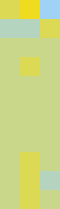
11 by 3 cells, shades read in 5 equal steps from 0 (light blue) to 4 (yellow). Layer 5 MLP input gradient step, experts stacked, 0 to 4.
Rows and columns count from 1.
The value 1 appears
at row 2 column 1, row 2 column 2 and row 10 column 3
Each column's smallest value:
1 1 0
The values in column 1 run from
1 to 3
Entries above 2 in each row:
2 1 0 1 0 0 0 0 1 1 1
